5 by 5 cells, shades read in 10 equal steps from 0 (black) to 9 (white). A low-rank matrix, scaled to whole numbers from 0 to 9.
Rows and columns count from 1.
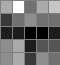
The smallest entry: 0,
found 2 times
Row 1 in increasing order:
4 6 6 7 9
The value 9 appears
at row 1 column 2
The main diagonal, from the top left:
6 4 0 3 4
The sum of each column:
19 26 12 18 19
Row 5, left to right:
5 6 2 5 4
